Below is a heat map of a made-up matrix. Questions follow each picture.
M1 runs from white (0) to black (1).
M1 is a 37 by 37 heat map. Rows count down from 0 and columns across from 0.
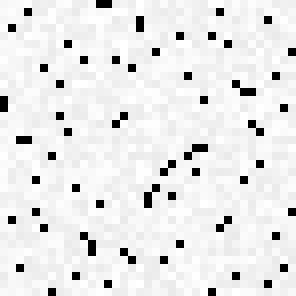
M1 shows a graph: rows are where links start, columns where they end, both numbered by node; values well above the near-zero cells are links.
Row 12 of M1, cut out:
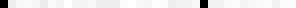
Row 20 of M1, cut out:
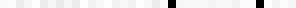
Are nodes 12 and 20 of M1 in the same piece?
yes
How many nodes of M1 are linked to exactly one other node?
0
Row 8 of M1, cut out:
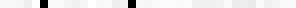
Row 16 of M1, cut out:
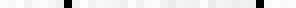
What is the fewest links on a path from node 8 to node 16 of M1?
1
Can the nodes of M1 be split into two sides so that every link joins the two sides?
no
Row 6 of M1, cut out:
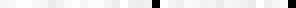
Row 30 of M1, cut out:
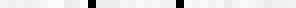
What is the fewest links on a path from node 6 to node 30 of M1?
5
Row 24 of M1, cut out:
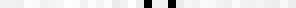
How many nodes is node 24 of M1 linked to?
2
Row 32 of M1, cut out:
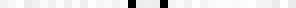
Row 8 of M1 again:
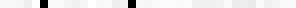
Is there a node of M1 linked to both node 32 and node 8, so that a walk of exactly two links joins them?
yes
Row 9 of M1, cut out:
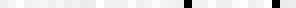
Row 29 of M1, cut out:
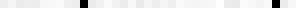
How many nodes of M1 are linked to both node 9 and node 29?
1
